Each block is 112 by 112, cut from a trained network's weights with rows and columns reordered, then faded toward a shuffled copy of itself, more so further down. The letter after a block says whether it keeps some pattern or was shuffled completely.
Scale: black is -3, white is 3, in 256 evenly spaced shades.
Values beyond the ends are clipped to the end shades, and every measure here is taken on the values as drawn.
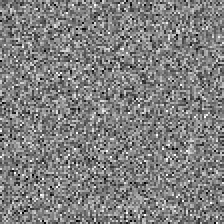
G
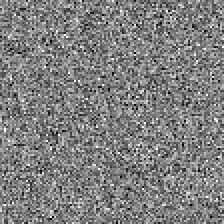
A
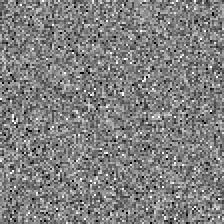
A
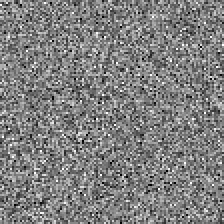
A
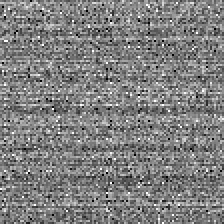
G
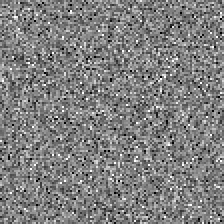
A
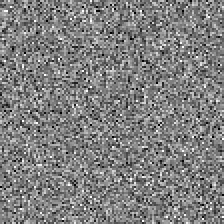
G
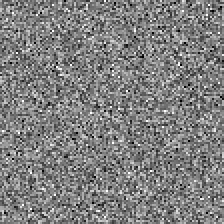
A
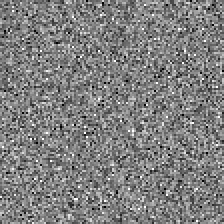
A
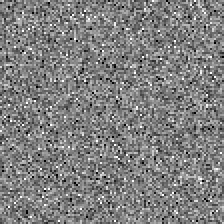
A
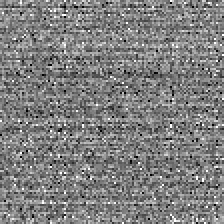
G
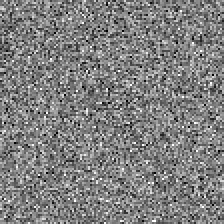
A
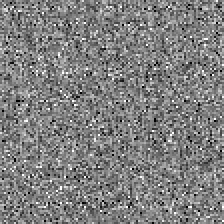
G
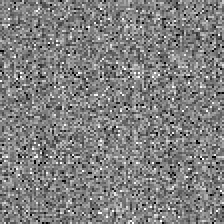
G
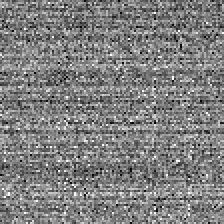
G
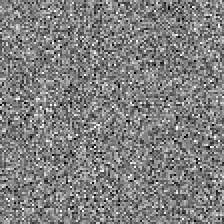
G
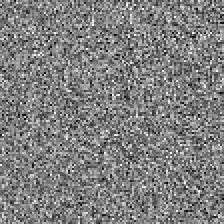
G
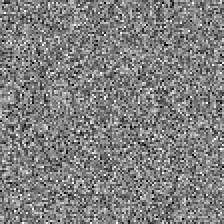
G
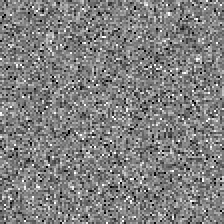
A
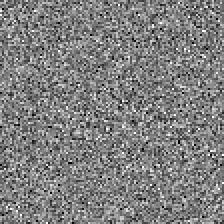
A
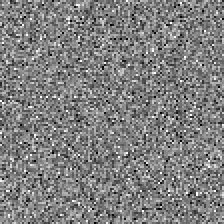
A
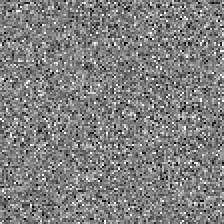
G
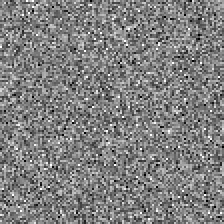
A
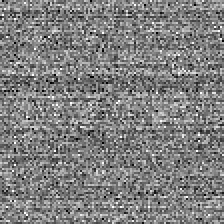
G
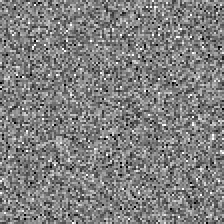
A
